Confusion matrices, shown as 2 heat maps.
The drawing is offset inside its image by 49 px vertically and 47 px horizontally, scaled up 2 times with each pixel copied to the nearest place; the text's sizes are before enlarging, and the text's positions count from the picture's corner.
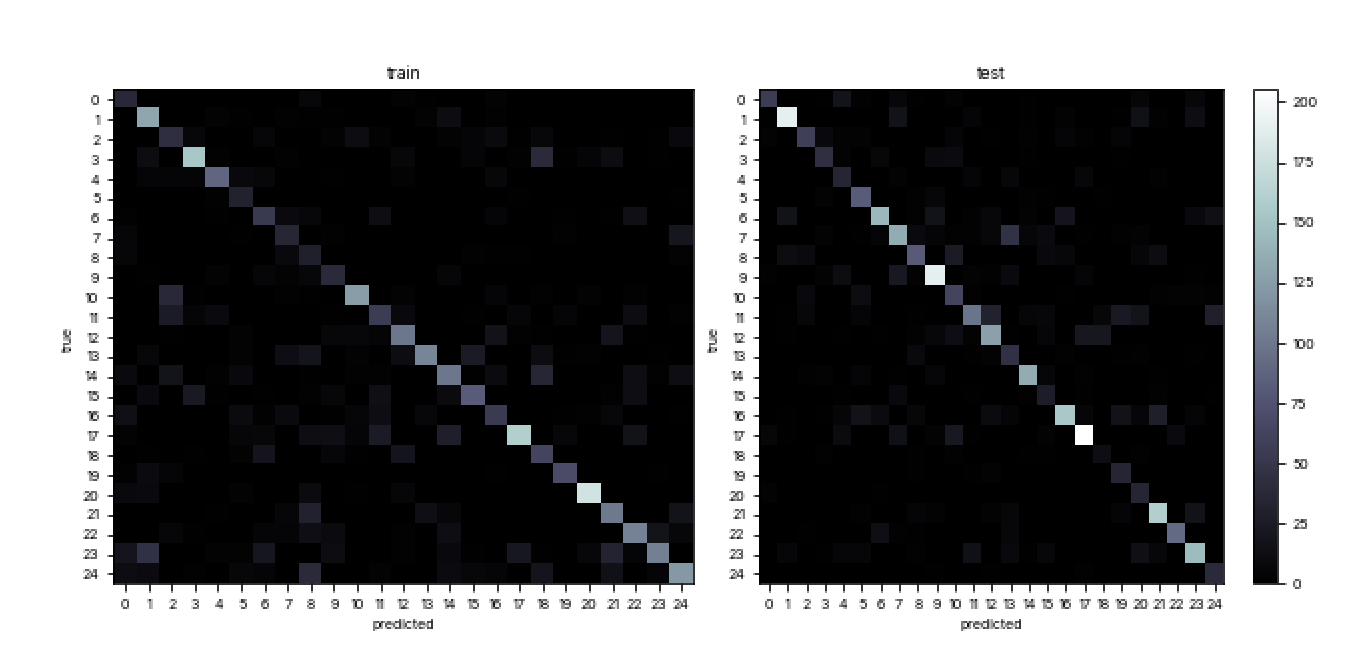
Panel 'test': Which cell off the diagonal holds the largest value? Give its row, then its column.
7, 13
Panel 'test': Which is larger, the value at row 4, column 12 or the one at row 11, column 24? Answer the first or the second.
the second
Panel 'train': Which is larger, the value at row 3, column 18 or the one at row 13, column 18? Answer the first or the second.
the first
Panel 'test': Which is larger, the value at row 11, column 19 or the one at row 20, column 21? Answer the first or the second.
the first
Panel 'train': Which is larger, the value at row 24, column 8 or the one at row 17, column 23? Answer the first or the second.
the first
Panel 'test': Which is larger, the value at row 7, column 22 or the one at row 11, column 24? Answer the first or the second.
the second
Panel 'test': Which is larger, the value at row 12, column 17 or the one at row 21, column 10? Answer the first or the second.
the first
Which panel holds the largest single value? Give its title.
test
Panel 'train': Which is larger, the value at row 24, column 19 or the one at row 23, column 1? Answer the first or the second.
the second
